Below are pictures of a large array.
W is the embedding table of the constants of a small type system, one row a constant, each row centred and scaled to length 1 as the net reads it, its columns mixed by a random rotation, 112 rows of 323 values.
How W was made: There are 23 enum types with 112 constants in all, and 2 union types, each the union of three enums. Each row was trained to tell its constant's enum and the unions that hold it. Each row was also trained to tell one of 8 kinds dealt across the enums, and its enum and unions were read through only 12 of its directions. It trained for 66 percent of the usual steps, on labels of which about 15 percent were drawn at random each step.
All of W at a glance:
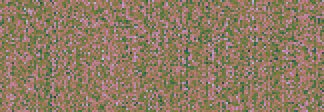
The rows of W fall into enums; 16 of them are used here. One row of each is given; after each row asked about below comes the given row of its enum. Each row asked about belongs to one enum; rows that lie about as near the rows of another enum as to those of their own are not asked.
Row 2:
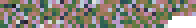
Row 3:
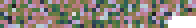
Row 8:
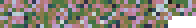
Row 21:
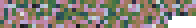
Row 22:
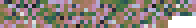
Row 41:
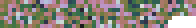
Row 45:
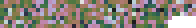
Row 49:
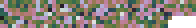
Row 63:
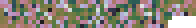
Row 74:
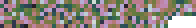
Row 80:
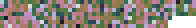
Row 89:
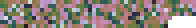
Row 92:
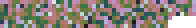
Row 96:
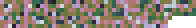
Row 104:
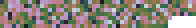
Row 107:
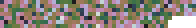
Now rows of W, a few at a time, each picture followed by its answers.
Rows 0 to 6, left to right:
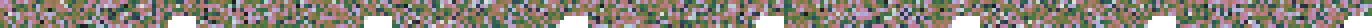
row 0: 63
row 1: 104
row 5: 2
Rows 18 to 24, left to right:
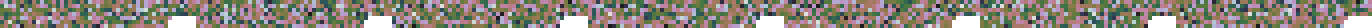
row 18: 21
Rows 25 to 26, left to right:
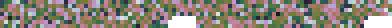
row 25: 22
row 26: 45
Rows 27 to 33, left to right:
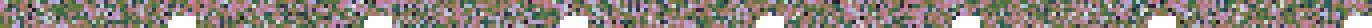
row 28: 92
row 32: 21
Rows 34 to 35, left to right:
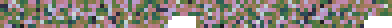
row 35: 63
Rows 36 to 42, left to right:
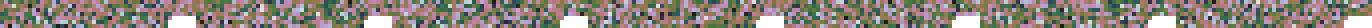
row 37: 49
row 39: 45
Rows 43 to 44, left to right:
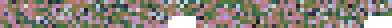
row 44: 80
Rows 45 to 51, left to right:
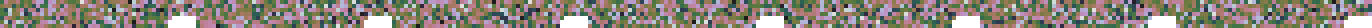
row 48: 107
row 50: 104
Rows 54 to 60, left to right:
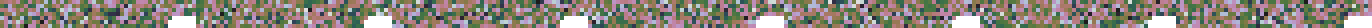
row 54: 63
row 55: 45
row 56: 41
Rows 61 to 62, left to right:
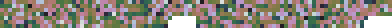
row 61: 107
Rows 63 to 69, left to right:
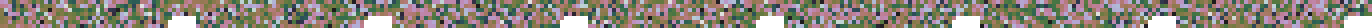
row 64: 92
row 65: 104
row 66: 45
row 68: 21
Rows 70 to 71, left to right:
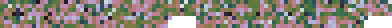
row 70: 80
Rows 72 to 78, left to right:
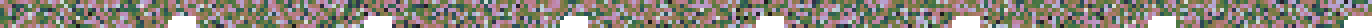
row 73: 21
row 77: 104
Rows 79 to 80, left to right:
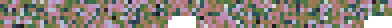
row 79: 74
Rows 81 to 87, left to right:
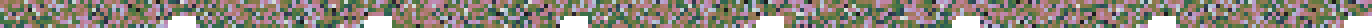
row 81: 92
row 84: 92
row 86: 63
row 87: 92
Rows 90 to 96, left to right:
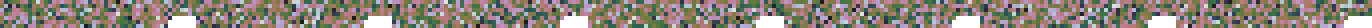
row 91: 107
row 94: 41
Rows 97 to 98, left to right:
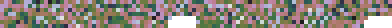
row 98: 107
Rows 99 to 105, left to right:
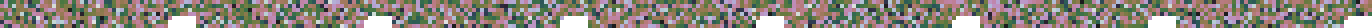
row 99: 45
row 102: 21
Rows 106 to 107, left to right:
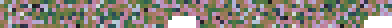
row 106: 74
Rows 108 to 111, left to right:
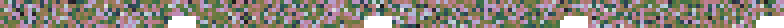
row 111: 104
